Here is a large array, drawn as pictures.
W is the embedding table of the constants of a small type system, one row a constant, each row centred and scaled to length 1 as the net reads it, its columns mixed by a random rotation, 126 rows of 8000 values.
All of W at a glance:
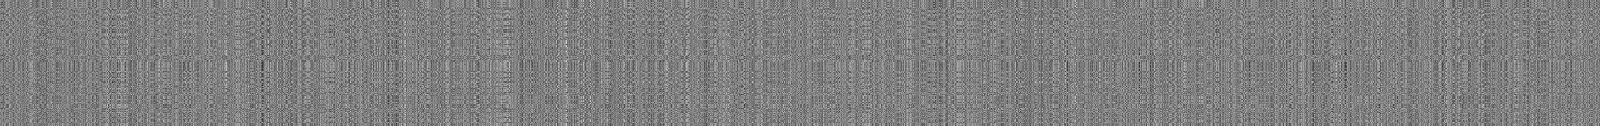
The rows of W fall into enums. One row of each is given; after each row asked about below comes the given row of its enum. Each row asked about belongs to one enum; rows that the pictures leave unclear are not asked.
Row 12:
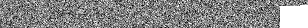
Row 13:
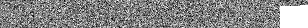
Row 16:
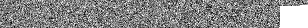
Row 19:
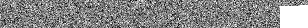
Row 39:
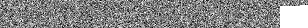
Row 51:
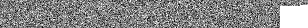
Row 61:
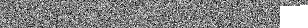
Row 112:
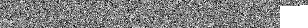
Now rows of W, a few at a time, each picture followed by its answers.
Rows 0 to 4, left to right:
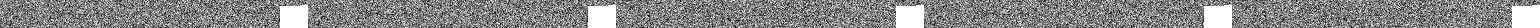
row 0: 12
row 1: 12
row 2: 13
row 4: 13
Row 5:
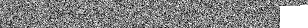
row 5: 12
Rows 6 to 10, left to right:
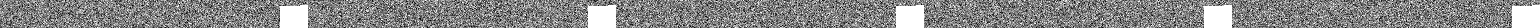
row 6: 12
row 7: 13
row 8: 39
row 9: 19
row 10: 51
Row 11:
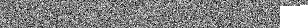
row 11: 61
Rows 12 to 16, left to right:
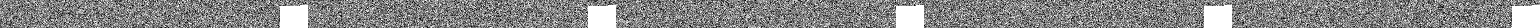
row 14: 112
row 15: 51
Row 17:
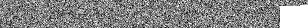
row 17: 12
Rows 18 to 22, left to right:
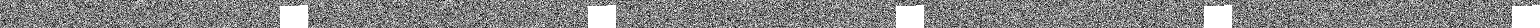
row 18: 19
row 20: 13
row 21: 61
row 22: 61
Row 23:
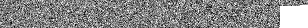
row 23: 16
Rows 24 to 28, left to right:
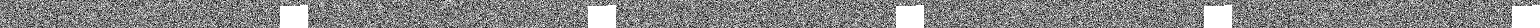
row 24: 61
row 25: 19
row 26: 39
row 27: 51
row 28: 61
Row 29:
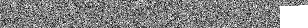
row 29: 19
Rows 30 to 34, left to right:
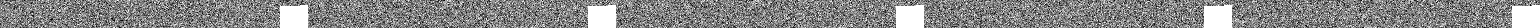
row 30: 13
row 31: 19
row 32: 19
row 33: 61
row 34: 112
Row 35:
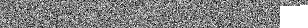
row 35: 61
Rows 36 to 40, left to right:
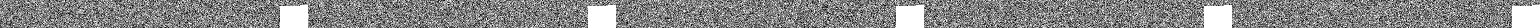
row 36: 12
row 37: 19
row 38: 16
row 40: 51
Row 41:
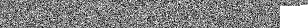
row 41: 51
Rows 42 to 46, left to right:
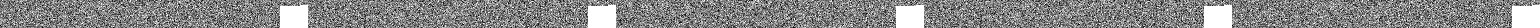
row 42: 51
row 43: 61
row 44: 19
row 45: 61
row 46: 51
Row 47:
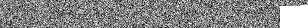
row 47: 12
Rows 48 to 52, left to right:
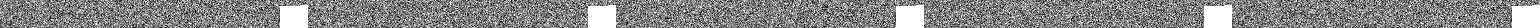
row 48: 12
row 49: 39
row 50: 16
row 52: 12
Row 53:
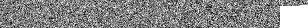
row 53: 16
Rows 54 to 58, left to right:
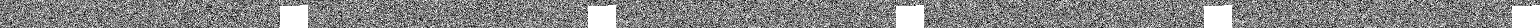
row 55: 13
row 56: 112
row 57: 19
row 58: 112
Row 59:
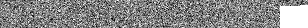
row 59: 13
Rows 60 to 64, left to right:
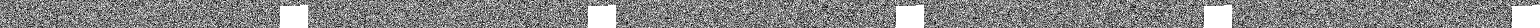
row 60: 61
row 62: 16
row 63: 16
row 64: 12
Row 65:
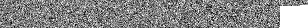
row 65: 16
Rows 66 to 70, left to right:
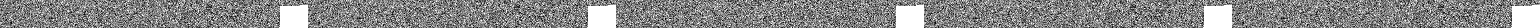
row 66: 16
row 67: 16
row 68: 51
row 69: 16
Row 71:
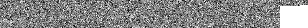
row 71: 112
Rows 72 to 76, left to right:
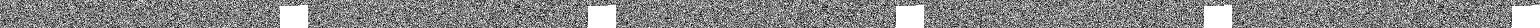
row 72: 19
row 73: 16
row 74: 16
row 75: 61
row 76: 16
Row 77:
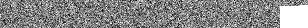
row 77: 19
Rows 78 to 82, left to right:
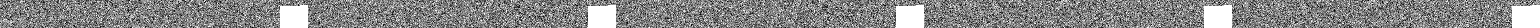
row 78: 112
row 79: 16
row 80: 16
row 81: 19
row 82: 19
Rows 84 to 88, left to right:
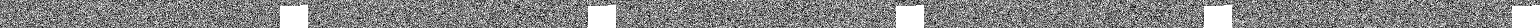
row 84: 51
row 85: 16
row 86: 13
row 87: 16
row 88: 112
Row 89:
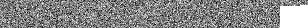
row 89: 61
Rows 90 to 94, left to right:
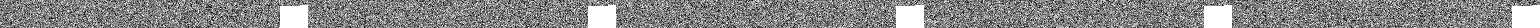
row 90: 16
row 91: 61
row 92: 19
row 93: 112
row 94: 13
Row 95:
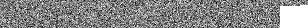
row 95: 61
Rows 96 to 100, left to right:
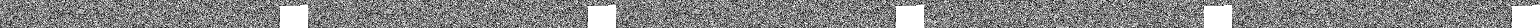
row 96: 12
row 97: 12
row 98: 12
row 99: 112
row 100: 12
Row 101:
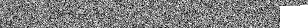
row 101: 12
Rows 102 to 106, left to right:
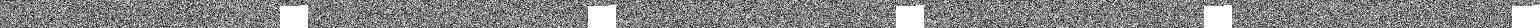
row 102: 13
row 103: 12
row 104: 112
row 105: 112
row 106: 51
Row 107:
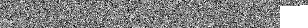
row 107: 112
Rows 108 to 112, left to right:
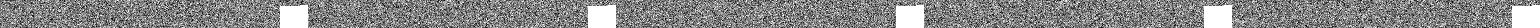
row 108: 13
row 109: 19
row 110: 51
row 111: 19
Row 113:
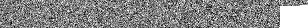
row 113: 16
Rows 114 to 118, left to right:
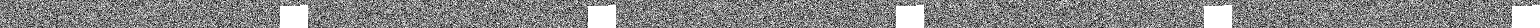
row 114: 61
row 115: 12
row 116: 51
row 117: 19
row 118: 61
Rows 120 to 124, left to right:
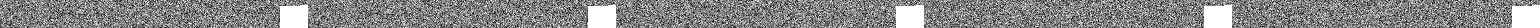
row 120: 12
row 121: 12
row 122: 19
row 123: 51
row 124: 61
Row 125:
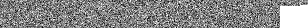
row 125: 51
